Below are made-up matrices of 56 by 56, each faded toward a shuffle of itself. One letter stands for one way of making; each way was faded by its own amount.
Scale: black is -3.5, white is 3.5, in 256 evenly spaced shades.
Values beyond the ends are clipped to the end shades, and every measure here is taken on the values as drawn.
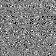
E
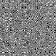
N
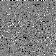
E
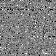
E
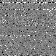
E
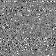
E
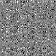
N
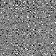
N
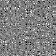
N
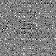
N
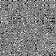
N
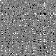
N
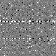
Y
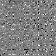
Y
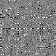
Y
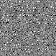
E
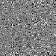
Y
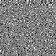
N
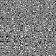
N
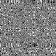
N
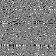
Y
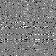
Y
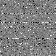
E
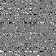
Y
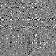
Y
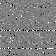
E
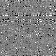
Y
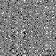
N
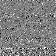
E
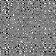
Y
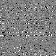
Y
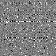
Y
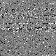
E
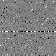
Y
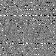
E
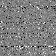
E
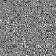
N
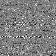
E
